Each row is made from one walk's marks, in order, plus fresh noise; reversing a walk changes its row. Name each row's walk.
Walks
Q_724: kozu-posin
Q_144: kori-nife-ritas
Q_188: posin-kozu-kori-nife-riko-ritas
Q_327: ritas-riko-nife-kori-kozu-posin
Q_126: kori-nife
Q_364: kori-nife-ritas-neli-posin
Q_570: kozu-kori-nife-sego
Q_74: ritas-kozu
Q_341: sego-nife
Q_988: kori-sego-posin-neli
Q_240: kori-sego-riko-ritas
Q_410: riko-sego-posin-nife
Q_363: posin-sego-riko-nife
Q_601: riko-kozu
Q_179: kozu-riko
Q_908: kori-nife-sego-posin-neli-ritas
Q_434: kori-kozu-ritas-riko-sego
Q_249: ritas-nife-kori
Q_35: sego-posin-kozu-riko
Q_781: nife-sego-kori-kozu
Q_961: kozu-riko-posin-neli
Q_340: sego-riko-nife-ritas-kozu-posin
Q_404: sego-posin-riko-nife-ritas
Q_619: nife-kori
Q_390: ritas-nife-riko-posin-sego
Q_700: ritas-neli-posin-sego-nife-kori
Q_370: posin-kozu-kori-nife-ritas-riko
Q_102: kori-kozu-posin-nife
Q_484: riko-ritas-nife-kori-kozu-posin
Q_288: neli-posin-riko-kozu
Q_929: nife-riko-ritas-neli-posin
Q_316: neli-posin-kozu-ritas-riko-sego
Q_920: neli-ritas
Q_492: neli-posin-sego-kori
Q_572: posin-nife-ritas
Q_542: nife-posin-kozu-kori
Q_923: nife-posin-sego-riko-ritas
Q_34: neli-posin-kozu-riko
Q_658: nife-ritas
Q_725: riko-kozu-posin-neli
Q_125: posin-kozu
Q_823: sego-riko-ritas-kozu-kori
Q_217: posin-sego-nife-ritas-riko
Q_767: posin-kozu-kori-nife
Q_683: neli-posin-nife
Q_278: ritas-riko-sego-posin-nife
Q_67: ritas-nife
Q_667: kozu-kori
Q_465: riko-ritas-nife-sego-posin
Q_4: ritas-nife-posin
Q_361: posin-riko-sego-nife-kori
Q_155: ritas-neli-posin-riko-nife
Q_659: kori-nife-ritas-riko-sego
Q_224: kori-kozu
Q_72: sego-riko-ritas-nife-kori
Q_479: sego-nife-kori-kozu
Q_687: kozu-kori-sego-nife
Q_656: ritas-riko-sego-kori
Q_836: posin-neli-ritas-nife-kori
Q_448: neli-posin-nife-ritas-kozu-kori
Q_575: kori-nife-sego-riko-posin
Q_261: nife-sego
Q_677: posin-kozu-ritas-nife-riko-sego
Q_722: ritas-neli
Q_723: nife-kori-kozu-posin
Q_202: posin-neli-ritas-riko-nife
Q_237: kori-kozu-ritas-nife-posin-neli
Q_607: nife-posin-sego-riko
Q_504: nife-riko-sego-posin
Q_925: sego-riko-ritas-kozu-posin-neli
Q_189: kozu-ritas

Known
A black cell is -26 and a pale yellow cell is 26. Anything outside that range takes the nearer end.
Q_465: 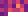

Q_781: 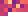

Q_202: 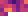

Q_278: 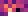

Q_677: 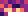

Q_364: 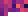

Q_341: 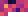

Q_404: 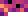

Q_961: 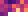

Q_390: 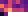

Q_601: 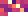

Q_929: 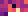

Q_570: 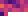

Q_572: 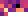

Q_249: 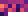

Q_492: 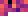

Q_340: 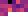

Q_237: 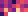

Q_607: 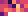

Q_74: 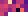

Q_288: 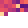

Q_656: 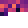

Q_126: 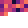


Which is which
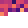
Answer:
Q_479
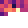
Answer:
Q_261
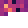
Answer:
Q_67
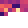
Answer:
Q_658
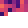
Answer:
Q_189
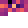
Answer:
Q_823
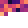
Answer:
Q_683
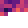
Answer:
Q_724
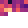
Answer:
Q_316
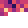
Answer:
Q_217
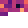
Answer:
Q_836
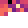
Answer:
Q_34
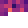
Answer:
Q_4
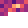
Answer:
Q_410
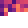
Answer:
Q_988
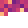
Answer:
Q_125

